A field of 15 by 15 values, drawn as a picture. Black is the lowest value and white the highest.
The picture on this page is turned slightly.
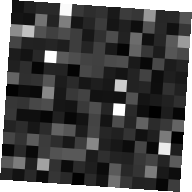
The top left is the ninth with the highest average. Fine speckle covers the field. No row or column stands out. There is no overall slope. Overall the values sit about 20% of the way up the scale. Most values sit low, with a long tail of high ones.
